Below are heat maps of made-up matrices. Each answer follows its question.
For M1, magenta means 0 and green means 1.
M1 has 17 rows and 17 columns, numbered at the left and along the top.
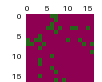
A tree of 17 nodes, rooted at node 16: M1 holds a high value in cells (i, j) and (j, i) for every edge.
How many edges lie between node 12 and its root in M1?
5
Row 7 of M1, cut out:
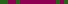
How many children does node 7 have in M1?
4
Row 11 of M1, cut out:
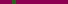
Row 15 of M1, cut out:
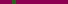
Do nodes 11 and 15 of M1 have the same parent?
yes
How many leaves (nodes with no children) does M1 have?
12
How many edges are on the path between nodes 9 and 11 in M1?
6
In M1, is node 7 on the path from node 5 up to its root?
yes
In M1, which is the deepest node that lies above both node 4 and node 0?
7
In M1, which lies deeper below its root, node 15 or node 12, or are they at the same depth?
the same depth
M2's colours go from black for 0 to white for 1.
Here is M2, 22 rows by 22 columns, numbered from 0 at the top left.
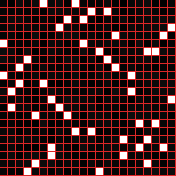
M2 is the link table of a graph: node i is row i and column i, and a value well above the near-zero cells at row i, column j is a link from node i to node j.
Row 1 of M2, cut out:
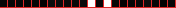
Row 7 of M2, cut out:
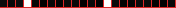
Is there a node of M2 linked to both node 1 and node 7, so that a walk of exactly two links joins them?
yes
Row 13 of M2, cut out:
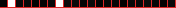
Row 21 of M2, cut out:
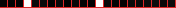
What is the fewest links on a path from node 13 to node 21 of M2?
3
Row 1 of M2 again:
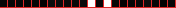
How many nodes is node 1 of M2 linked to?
2
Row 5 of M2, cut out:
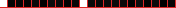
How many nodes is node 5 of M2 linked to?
2
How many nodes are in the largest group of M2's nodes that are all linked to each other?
2
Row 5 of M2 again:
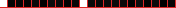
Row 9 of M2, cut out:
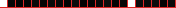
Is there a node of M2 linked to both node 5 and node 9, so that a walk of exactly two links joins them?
yes
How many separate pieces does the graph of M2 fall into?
1
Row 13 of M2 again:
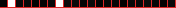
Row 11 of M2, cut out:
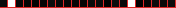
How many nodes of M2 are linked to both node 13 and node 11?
1
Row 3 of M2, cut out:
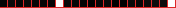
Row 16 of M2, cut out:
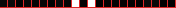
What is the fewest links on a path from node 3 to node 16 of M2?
5
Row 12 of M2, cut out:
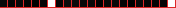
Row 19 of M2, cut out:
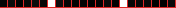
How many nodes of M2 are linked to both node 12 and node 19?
1
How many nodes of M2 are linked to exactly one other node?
0
